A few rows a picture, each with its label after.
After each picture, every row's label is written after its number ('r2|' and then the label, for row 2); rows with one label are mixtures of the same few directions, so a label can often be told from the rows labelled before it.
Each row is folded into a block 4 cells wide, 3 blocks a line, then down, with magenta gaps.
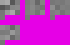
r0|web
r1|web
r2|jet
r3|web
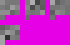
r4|web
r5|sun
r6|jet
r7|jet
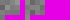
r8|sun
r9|jet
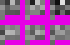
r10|web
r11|sun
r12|web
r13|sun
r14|web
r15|sun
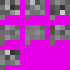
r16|web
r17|sun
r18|web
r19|jet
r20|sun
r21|jet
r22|sun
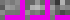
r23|sun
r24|sun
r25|web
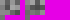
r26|web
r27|sun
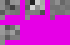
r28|sun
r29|sun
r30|sun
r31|jet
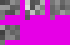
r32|web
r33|jet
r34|web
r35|jet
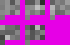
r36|web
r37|sun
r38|jet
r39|jet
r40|web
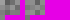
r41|jet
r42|web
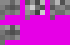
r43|sun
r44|web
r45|sun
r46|sun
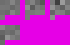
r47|web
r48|sun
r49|sun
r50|jet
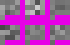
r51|jet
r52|web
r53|sun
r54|web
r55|sun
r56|sun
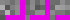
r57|jet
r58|web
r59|sun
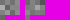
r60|jet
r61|sun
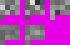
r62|jet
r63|sun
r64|jet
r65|jet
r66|sun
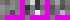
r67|web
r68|web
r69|web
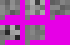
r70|web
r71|web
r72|web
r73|web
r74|web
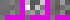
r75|web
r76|jet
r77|web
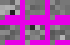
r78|web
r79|sun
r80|jet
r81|web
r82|sun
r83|web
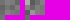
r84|jet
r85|jet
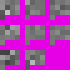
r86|jet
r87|jet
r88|web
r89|sun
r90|web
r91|web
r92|web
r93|jet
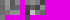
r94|web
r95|jet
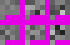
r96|sun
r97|web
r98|web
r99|jet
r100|jet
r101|sun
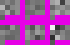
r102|jet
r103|web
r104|web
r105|web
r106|web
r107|jet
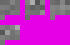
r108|web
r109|sun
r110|sun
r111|sun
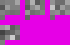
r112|sun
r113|sun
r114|jet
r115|web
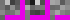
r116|sun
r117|web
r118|web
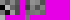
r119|jet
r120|jet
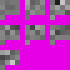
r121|sun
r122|jet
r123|sun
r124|sun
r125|sun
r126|sun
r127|web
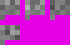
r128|sun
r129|jet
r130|jet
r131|web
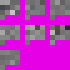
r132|web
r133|sun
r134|sun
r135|jet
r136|web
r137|sun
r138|web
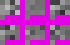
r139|web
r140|sun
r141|web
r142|web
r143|sun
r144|jet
